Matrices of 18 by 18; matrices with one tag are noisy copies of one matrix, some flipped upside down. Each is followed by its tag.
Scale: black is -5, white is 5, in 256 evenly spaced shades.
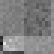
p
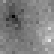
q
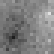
q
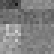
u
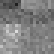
u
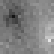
q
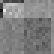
p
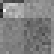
p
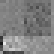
p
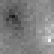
q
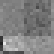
p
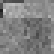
p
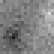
q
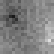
q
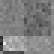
p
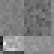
p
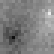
q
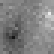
q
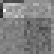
p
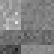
u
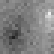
q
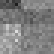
u
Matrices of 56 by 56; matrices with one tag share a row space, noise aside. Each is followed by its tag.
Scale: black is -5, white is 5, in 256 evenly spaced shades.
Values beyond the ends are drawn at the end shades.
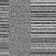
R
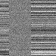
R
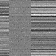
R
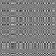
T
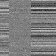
R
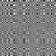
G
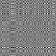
T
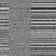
R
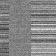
R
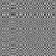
T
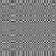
T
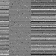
R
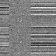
R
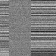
R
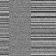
R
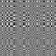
G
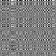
T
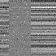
R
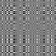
G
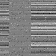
R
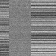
R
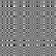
G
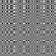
G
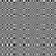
G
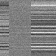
R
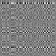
T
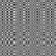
G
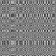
T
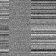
R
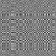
T
